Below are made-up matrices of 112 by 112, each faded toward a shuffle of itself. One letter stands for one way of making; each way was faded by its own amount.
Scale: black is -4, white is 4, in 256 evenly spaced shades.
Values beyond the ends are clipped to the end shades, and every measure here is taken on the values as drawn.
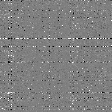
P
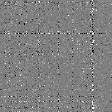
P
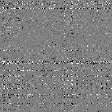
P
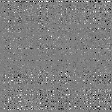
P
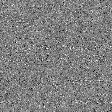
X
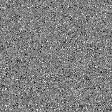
X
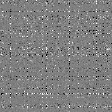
P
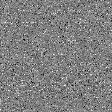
X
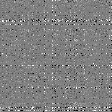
P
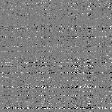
P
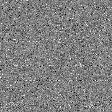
X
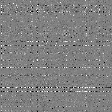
P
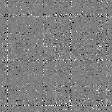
P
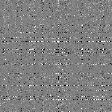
P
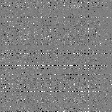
P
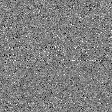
X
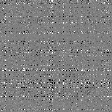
P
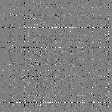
P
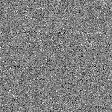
X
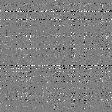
P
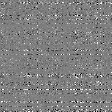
P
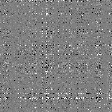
P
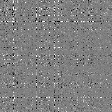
P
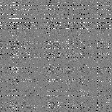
P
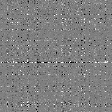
P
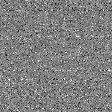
X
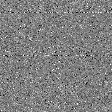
X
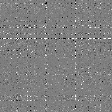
P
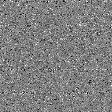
X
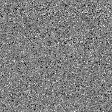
X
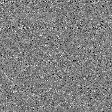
X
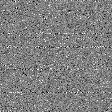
X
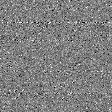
X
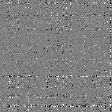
P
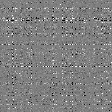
P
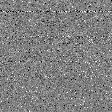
X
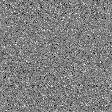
X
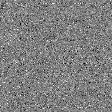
X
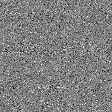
X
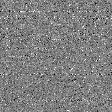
X
